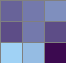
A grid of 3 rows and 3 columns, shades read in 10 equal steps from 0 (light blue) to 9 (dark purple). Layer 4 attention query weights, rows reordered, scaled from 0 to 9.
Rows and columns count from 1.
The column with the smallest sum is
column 2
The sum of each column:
11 9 18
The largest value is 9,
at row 3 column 3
